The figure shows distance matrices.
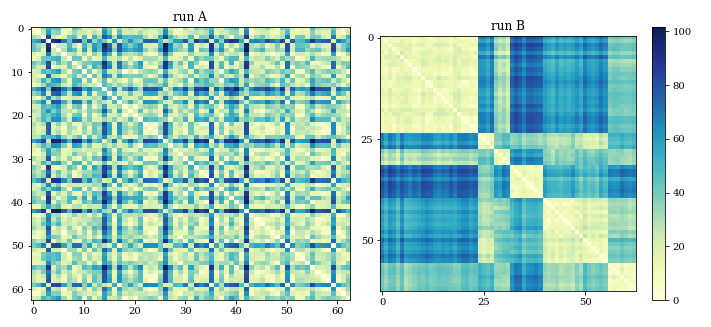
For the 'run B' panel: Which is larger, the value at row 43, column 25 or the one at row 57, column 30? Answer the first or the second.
the second
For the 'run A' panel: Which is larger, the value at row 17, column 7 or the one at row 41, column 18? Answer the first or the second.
the first
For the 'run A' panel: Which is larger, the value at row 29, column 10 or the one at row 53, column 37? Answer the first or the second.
the first
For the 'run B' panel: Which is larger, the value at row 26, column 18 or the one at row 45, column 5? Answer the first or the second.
the second
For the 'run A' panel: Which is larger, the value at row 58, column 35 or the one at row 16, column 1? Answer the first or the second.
the first
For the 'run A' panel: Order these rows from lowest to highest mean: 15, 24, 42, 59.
24, 15, 59, 42
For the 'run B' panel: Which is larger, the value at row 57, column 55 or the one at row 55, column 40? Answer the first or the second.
the first
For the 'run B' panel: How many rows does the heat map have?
63
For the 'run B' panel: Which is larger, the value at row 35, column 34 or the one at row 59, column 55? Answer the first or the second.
the second
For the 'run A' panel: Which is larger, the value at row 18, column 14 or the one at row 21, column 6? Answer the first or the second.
the first
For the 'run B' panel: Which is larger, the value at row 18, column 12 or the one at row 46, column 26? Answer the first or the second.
the second
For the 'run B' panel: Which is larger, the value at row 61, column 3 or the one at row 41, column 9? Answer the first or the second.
the second
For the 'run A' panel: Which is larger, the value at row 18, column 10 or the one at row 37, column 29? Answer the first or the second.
the second
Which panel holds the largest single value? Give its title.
run A
